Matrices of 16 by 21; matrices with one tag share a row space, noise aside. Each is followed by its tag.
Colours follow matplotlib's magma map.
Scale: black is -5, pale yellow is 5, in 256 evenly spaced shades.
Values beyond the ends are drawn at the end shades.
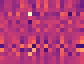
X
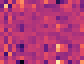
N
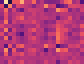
N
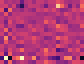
N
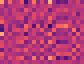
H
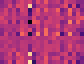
X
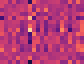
X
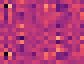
N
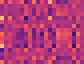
H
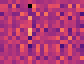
X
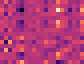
N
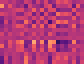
H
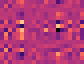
N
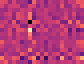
X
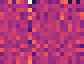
X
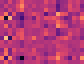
N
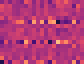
H
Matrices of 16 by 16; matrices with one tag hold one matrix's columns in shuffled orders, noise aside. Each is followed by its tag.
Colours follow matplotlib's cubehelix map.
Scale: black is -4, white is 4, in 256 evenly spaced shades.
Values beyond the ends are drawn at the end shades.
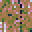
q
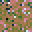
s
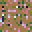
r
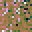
s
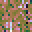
q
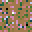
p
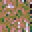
q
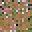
s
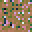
p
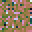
p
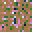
p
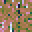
q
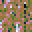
q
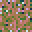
s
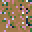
p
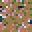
r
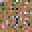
p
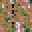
q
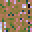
q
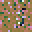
p
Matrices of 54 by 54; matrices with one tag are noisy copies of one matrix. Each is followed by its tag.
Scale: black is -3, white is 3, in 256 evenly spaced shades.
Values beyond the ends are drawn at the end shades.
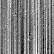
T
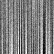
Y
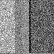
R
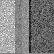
R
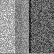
R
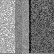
R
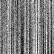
T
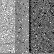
R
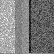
R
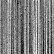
T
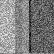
R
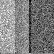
R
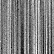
T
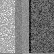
R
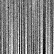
Y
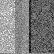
R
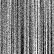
T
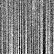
Y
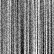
T
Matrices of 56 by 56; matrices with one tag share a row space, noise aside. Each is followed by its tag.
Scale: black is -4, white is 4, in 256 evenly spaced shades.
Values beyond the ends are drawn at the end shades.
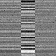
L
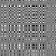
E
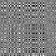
E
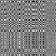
E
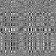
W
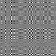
W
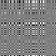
E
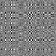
W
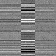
L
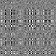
W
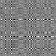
W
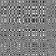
E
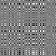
E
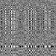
W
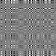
W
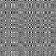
W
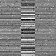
L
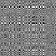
E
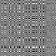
E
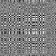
E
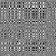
E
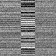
L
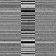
L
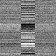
L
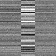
L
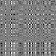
W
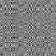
W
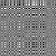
E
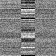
L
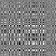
E
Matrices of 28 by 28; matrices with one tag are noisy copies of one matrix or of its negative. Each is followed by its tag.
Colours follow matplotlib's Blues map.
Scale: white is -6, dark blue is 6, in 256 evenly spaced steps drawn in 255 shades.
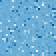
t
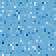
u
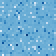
u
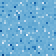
u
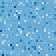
u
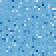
t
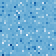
u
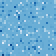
u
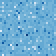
u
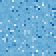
t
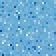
u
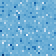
u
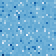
u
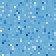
u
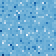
u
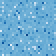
u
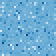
u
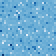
u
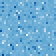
u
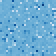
t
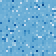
t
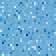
u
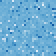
t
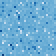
u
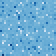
u
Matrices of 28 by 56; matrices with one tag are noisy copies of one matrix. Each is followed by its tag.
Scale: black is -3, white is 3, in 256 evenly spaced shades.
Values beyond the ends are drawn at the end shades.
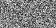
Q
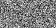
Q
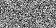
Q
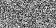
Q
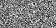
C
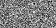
C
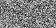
Q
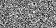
C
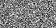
C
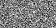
C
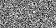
C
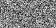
Q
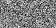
Q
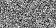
Q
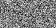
Q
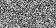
Q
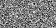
C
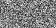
Q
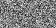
Q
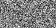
Q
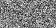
Q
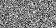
C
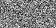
Q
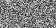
Q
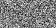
Q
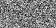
Q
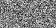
Q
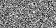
C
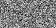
Q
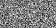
C
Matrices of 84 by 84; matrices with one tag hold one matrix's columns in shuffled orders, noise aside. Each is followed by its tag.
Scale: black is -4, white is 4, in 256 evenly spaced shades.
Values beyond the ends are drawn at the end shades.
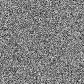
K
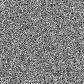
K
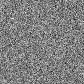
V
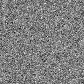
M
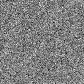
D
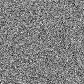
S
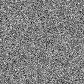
M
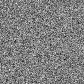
M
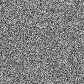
S
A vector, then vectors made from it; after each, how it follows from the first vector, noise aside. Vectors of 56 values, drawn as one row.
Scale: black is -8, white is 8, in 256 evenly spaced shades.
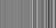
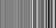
scaled up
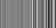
scaled up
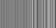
sign-scrambled
